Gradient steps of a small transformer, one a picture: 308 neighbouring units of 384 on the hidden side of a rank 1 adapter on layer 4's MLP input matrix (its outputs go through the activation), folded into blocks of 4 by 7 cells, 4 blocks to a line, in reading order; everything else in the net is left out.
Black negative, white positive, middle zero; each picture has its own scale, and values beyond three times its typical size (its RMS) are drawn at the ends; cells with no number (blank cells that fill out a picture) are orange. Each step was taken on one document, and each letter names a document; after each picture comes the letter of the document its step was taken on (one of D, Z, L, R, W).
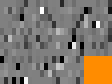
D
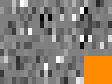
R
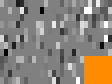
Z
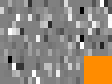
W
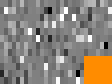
R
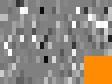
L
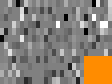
L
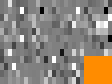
L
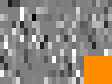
L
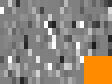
W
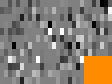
W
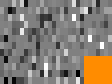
R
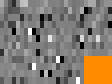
R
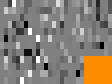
R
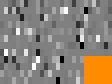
R
